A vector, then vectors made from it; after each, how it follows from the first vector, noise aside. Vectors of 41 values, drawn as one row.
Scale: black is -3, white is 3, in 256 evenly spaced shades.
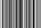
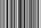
reversed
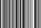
sign-scrambled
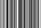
reversed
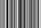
reversed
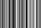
wrapped around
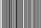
partly zeroed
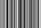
reversed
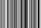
wrapped around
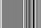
partly zeroed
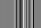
partly zeroed
